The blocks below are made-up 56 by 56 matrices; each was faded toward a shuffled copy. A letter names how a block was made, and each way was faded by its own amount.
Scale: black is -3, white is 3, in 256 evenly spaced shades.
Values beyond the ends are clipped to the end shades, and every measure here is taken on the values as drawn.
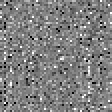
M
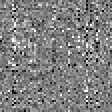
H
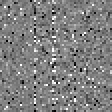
M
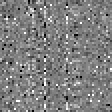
M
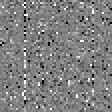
M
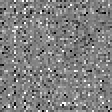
M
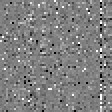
M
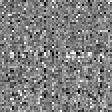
H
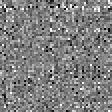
H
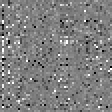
M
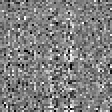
H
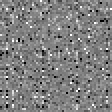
M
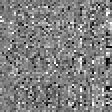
H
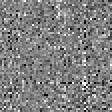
H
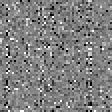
M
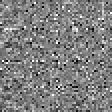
H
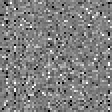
M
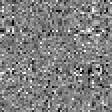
H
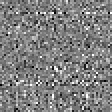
H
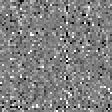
M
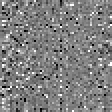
M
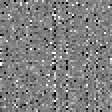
M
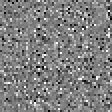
M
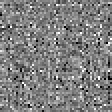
H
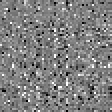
M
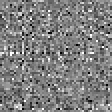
H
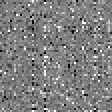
M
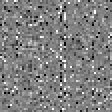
M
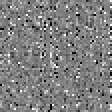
M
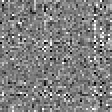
H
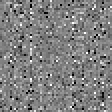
M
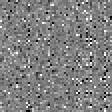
M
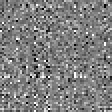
H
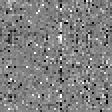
M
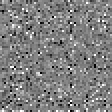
M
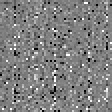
M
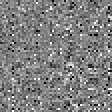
H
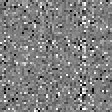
M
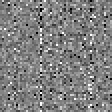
H
